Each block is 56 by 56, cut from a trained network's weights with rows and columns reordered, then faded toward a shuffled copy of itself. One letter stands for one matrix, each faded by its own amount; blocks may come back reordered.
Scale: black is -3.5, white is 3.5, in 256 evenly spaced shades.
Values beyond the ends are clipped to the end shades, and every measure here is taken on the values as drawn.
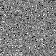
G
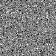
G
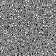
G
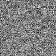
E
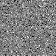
G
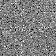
G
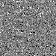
G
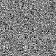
E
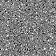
G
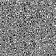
G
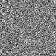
E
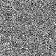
E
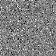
G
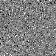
G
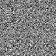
E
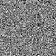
E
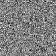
E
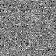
G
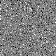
G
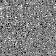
G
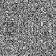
E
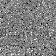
G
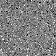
G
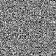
E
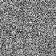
E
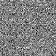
E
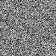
E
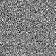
E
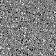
G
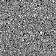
G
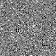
G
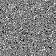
G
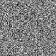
E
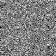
E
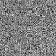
E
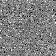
G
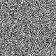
E
